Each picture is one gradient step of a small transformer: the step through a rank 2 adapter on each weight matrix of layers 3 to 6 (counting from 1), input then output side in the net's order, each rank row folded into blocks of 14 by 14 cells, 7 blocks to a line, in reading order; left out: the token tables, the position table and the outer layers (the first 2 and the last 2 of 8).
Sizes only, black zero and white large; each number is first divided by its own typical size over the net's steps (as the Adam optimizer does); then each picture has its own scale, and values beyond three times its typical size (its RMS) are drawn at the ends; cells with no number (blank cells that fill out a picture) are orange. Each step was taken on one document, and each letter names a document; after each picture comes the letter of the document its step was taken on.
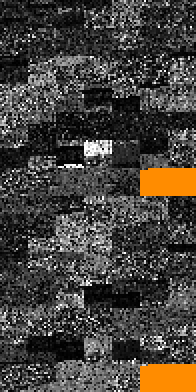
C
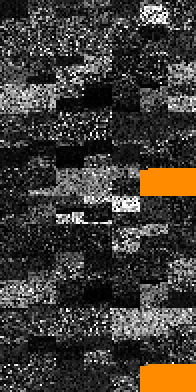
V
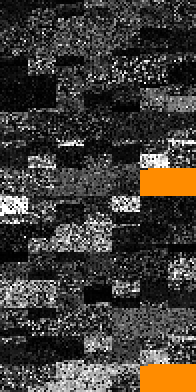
C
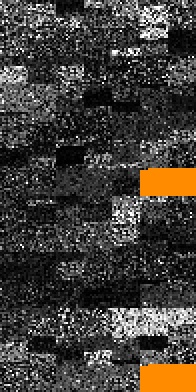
V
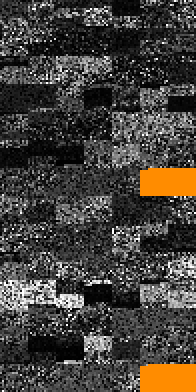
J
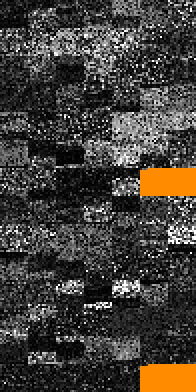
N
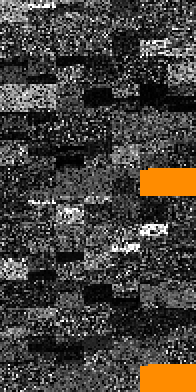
V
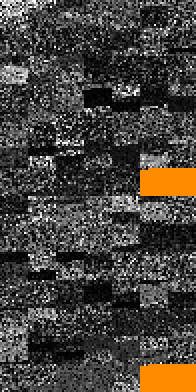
J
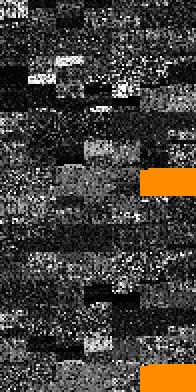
C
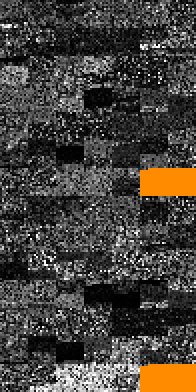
J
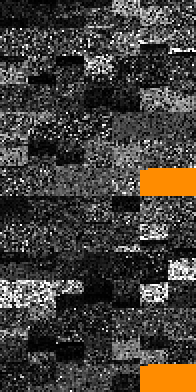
N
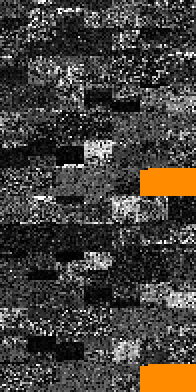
C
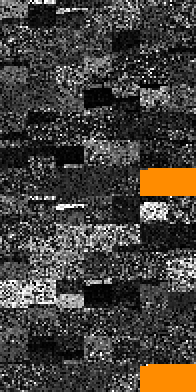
J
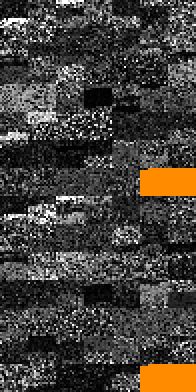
J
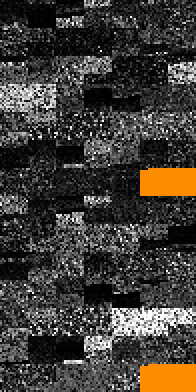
V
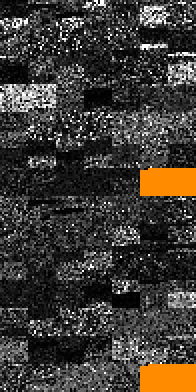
V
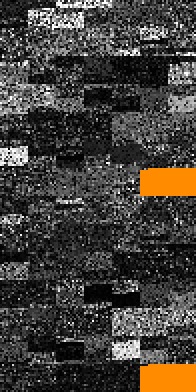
N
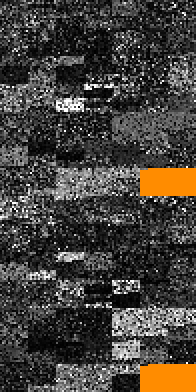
N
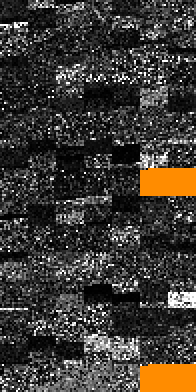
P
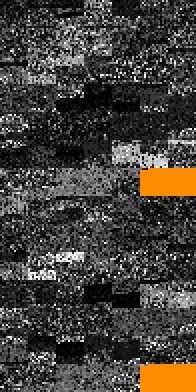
C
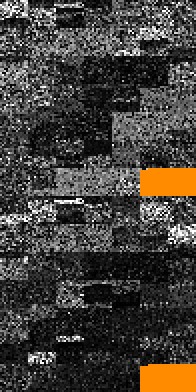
N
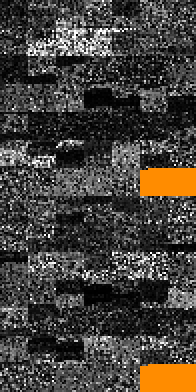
J
